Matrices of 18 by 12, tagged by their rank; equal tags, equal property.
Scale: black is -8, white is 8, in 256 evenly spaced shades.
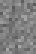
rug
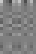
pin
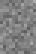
rug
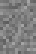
rug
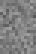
rug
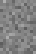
rug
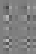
pin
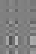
pin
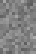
rug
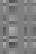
pin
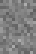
rug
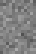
rug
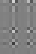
pin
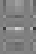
pin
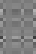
pin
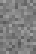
rug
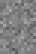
rug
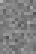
rug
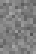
rug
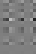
pin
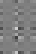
pin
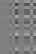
pin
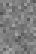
rug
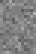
rug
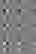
pin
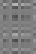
pin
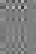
pin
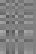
pin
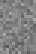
rug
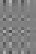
pin
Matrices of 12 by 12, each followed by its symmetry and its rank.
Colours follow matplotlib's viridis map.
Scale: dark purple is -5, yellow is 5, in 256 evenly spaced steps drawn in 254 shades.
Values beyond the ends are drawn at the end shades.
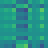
neither, rank one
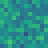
neither, full rank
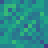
symmetric, full rank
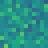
neither, full rank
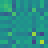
symmetric, rank two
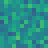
neither, full rank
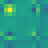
symmetric, rank two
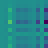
neither, rank one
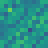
symmetric, full rank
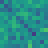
symmetric, full rank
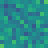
symmetric, full rank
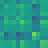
symmetric, rank two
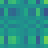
neither, rank one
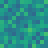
symmetric, full rank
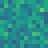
neither, full rank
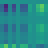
neither, rank one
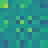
symmetric, rank two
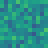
neither, full rank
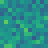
neither, full rank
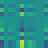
neither, rank one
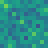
symmetric, full rank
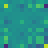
symmetric, rank two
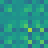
symmetric, rank two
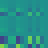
neither, rank one
